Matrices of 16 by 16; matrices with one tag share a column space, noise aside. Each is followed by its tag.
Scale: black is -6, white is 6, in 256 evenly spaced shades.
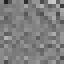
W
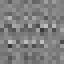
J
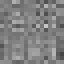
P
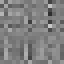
P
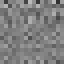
W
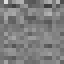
W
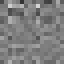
W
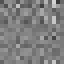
W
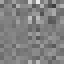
W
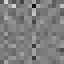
W
